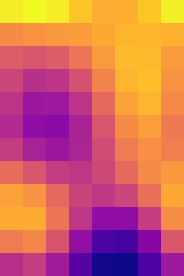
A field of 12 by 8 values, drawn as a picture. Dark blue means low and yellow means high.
Roughest part: bottom right. Calmest part: top right. Slope: up to the top.
